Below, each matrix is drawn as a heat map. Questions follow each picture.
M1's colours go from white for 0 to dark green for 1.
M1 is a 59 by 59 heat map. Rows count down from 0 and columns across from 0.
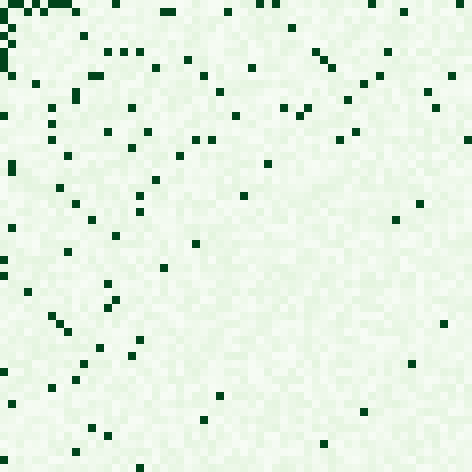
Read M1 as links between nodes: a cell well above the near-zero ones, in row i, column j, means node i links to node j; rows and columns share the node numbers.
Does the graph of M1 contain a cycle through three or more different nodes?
no
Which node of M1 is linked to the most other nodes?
node 0
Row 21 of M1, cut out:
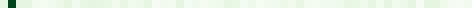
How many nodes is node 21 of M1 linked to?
1
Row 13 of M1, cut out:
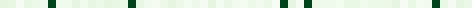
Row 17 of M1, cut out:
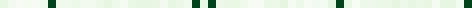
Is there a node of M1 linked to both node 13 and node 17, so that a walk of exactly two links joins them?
yes
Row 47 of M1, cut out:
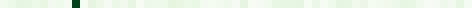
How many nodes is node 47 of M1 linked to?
1
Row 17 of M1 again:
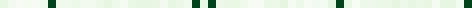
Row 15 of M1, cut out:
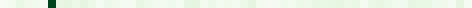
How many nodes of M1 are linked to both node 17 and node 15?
1
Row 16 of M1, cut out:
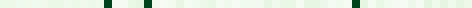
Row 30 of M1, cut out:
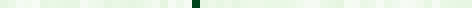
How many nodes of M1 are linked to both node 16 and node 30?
0
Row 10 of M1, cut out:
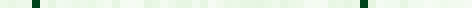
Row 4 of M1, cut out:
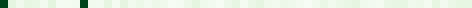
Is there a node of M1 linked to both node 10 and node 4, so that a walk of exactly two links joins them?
no
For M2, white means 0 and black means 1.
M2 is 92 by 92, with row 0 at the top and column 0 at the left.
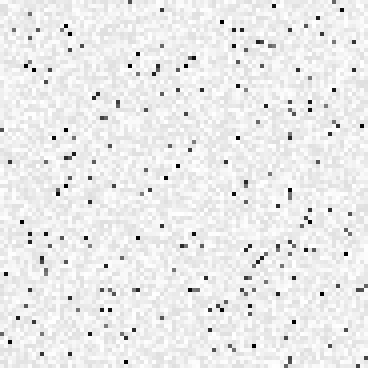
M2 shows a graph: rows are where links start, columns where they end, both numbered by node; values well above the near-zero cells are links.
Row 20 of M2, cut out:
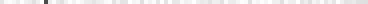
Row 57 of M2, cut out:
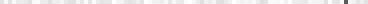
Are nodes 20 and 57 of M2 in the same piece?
yes
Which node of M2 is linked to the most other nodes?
node 72
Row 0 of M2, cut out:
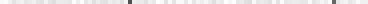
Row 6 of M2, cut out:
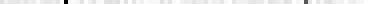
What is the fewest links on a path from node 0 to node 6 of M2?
3
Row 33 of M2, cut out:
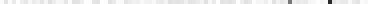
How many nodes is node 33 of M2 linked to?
2
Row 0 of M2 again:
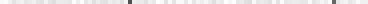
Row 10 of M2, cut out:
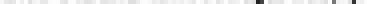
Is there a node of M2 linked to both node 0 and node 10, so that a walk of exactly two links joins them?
yes
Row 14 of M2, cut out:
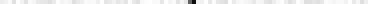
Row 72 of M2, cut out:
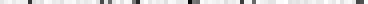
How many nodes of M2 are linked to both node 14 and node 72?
2
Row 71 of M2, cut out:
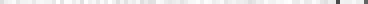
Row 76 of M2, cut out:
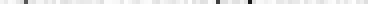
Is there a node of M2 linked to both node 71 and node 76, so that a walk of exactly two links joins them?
no
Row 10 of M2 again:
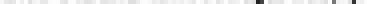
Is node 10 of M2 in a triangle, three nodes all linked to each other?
yes
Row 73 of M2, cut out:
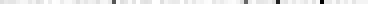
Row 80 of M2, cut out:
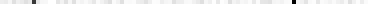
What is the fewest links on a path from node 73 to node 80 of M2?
1
